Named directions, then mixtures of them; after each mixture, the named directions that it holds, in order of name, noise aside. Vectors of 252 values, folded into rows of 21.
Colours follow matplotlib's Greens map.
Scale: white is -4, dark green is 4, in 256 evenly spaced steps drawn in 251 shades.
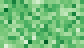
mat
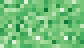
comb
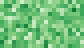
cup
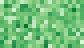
cup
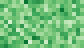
comb, mat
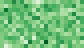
mat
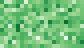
comb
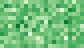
comb, cup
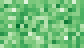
comb, cup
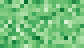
comb, mat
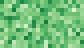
cup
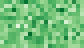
comb, cup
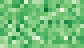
comb, mat
